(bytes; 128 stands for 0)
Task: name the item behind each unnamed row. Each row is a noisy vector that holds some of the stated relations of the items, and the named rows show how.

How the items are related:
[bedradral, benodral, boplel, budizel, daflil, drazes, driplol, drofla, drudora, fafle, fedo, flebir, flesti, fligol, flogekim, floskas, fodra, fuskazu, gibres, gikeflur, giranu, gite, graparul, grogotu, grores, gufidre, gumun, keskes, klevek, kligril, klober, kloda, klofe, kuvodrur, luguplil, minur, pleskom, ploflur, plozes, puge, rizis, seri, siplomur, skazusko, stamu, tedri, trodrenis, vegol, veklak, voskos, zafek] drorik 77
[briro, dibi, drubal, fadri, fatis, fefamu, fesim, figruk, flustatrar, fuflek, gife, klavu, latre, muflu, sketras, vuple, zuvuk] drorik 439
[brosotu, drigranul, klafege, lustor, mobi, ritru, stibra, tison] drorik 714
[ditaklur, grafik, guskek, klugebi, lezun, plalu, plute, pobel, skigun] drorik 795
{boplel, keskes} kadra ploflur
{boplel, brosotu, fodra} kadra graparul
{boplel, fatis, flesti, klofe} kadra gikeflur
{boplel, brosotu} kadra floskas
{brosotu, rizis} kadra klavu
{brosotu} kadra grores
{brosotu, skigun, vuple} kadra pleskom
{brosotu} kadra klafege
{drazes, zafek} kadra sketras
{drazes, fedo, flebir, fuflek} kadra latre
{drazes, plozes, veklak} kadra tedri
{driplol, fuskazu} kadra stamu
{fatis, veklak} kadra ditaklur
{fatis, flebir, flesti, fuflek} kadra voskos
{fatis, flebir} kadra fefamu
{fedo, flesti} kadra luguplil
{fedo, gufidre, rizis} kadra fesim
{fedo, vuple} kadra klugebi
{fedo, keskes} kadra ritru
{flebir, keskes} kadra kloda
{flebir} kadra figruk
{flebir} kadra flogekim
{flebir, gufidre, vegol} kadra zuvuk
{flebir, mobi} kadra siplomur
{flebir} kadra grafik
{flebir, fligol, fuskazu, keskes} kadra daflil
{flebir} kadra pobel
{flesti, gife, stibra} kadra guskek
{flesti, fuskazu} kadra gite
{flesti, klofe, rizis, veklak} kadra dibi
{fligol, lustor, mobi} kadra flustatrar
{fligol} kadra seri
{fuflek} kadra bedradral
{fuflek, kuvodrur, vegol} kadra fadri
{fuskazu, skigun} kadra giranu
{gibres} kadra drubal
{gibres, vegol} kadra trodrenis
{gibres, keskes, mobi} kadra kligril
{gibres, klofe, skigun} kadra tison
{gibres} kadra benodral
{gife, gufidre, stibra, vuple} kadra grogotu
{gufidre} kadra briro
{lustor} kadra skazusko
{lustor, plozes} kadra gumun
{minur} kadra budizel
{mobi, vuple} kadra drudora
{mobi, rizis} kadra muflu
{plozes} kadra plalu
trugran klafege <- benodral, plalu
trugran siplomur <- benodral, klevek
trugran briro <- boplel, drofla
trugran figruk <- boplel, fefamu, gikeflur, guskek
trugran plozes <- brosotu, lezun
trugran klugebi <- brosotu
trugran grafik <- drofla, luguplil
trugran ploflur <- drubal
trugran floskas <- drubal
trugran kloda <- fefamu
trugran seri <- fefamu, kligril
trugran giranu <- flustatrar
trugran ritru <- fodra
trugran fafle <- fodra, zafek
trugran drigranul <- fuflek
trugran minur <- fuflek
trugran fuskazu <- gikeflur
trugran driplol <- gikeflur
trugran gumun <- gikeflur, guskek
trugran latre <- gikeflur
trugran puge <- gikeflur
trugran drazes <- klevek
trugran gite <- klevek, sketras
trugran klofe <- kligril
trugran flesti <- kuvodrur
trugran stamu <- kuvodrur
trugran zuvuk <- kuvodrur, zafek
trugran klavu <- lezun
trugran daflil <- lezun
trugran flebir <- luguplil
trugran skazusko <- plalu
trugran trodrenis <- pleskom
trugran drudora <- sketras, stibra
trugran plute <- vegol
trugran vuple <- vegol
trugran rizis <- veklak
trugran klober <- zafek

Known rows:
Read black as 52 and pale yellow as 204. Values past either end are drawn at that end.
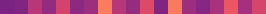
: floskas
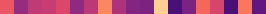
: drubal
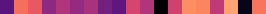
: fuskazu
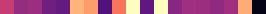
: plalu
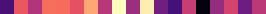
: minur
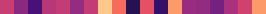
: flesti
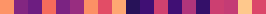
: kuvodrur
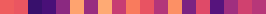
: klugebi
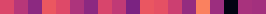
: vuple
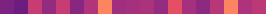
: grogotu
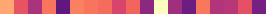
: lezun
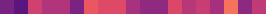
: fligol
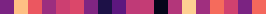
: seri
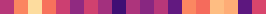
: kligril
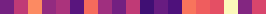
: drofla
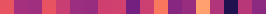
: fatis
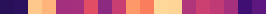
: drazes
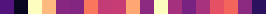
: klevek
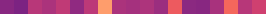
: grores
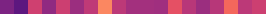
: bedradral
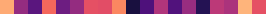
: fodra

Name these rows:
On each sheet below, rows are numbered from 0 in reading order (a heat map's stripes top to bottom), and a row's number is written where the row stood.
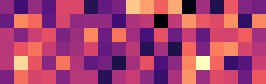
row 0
klafege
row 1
kloda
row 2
veklak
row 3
luguplil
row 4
latre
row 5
flebir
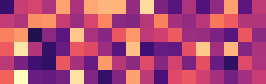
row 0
budizel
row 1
pleskom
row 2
plute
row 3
guskek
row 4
klavu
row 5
grafik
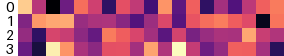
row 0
ritru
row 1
klofe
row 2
vegol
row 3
benodral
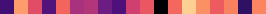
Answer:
gumun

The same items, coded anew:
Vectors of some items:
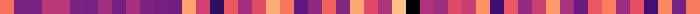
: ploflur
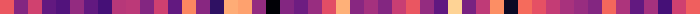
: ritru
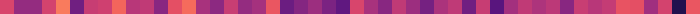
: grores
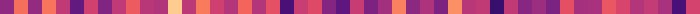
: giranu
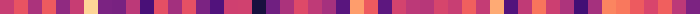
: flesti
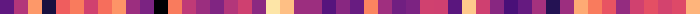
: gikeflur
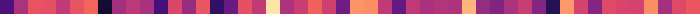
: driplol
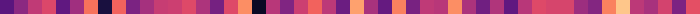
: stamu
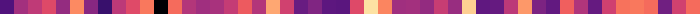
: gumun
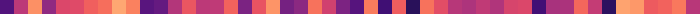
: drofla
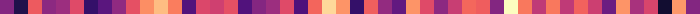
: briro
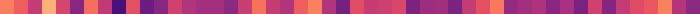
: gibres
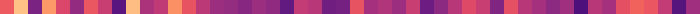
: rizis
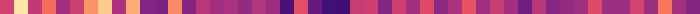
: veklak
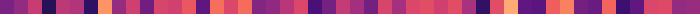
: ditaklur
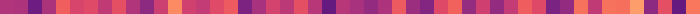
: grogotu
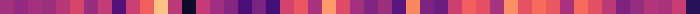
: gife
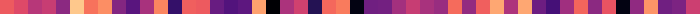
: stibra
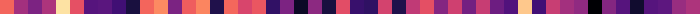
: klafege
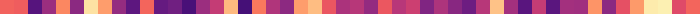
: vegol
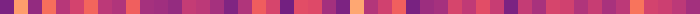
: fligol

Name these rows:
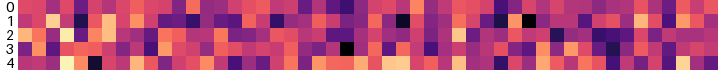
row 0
tedri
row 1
zafek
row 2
drazes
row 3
skazusko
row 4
minur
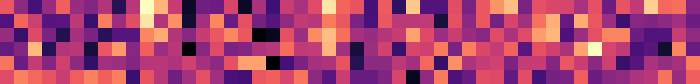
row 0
vuple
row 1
flustatrar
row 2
zuvuk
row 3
fefamu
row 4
tison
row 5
klevek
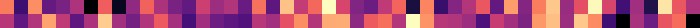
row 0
drubal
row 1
fuflek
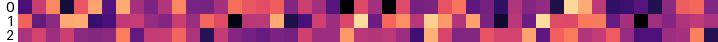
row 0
plalu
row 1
drigranul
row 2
fatis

